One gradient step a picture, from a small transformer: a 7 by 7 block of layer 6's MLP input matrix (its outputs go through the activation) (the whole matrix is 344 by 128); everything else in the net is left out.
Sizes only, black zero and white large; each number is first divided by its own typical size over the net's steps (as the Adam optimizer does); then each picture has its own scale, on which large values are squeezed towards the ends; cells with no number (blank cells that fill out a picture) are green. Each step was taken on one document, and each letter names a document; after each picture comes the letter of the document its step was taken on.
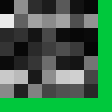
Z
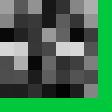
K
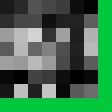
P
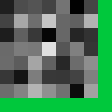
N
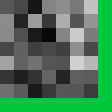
Z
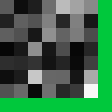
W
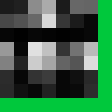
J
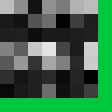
J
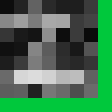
N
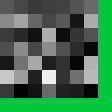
W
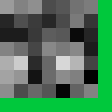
K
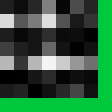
J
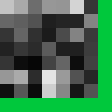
W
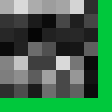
W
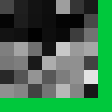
Z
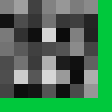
N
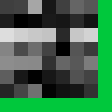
P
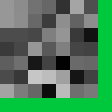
K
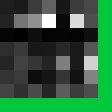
J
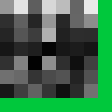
N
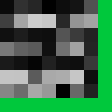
W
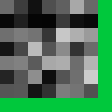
Z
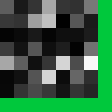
J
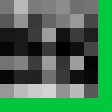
N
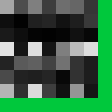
P
